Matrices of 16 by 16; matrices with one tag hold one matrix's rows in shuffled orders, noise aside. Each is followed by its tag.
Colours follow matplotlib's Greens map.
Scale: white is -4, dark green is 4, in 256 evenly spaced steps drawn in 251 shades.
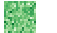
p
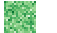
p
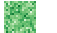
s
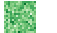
s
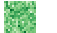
s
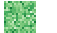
p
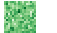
s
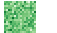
p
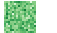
s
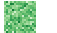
s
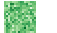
s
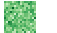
p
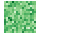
p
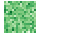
p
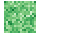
p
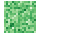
s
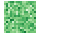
s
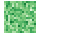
s
